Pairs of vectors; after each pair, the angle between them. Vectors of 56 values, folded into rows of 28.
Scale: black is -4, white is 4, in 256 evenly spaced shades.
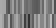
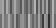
orthogonal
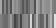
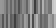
partly aligned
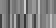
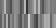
partly aligned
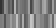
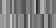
orthogonal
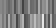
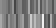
nearly parallel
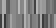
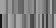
partly aligned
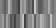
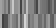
partly opposed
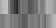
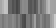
nearly parallel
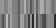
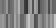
partly opposed
